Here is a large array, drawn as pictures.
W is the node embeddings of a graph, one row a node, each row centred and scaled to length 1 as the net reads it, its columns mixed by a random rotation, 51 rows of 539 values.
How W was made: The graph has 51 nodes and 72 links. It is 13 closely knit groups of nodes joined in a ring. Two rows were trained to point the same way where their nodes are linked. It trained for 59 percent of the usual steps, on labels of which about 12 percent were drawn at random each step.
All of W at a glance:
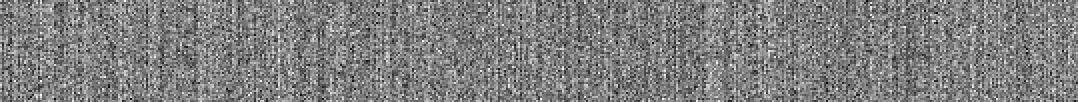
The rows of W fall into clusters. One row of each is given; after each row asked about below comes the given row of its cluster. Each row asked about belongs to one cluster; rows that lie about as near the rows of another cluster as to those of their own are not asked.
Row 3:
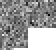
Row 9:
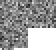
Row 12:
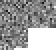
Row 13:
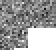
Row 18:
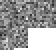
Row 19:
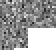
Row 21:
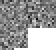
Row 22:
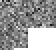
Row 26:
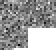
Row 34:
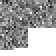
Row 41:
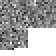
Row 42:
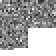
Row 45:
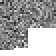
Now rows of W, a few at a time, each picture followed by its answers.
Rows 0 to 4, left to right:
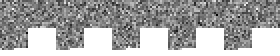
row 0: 22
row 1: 34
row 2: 26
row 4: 13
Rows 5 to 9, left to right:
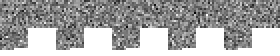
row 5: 13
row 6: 3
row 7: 34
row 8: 21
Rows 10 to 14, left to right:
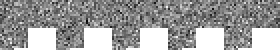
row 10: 26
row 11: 3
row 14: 18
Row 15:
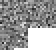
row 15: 9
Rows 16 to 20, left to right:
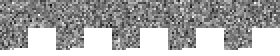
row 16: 21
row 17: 18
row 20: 41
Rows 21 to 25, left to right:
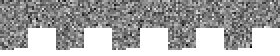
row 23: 9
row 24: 42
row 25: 22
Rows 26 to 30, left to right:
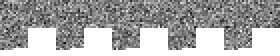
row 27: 45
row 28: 9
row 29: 45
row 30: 18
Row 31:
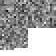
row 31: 13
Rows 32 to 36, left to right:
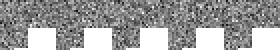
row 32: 21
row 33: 45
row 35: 19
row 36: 22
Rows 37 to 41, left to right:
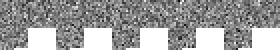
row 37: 19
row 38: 41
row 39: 42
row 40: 3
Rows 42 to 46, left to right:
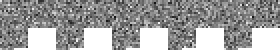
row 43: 42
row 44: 12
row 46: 9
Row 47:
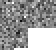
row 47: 19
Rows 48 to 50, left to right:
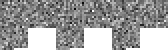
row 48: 34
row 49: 3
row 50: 12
